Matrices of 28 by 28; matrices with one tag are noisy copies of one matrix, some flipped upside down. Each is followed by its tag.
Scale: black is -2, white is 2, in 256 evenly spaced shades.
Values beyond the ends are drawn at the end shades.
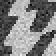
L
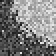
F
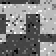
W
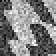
L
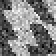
L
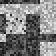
W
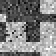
W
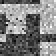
W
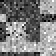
W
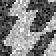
L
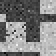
W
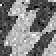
L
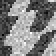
L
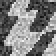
L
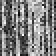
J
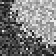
F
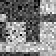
W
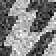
L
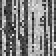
J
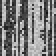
J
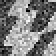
L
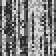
J
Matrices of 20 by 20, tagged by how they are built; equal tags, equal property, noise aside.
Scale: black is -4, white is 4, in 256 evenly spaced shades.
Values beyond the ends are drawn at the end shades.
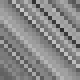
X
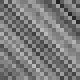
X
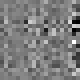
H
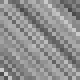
X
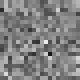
H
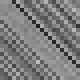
X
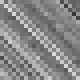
X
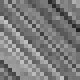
X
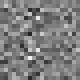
H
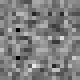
H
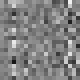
H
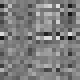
H
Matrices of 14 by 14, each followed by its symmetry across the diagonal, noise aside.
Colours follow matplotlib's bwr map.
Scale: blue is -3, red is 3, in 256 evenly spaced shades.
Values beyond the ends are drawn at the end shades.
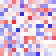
antisymmetric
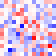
neither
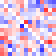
antisymmetric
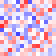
symmetric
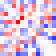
symmetric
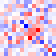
symmetric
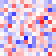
neither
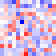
neither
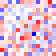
symmetric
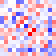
symmetric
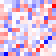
antisymmetric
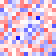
symmetric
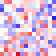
antisymmetric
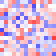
symmetric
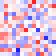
neither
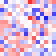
neither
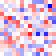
neither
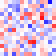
neither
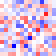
antisymmetric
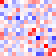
symmetric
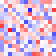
antisymmetric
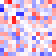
antisymmetric
